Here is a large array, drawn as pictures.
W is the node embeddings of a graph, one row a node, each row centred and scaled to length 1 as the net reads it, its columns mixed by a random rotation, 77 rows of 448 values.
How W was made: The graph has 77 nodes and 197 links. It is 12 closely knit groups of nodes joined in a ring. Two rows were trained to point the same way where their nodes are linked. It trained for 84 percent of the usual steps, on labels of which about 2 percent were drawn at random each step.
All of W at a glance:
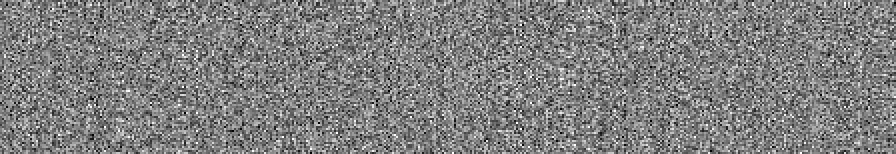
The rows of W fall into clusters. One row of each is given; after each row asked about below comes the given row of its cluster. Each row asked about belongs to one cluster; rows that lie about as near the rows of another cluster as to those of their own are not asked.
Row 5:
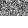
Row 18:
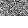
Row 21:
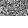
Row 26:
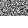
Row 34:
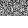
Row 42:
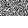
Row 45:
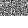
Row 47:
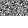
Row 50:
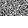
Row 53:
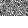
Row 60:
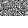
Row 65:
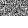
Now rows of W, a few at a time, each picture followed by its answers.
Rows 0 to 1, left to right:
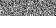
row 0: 34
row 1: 53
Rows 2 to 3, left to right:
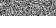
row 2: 53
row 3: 5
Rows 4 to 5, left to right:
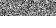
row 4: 50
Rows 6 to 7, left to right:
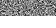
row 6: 45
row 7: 47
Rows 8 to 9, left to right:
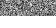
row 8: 5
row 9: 26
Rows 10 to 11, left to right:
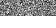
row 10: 47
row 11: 18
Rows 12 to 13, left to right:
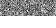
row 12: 42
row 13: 60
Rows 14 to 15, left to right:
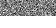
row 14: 42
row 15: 42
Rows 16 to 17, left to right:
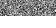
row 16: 50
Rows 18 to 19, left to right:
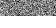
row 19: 45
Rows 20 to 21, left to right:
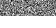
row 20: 21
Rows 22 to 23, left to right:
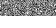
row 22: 60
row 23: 42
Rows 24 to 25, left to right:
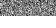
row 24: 53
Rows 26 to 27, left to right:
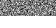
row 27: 34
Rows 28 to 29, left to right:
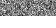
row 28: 65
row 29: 5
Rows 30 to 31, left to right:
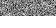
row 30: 65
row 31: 50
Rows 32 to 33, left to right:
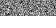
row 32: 47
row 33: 45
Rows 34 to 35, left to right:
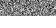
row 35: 26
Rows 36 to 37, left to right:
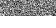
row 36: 18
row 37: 45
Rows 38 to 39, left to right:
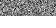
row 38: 26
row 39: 34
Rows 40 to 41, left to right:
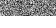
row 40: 18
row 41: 65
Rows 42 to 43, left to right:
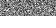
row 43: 34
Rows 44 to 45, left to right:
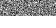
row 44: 21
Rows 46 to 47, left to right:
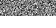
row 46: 26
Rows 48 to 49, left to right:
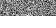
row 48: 21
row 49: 18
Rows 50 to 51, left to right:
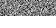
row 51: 26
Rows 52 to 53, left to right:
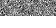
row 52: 50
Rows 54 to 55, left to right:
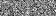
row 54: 60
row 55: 42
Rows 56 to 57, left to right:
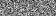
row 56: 34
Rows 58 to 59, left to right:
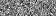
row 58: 47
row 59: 65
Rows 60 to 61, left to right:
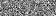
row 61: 21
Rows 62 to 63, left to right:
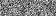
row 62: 60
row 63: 5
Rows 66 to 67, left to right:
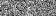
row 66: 60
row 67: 18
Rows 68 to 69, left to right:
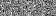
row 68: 45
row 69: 18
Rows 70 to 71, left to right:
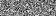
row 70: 42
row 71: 34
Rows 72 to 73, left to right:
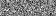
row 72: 42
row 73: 34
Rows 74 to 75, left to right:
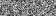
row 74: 60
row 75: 50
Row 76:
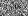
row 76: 65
